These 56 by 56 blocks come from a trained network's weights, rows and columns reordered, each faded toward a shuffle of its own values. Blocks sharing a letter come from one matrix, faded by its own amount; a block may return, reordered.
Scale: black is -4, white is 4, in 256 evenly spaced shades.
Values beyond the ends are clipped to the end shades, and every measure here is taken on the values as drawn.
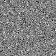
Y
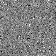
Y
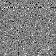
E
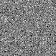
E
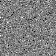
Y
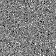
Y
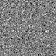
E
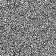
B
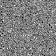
Y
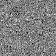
Y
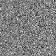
E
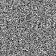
B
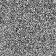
B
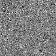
Y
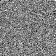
B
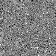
Y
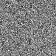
B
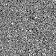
Y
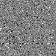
E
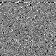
E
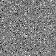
Y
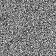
B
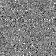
E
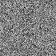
B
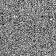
B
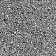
E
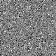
Y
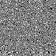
E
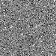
Y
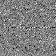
E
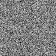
B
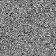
E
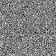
E
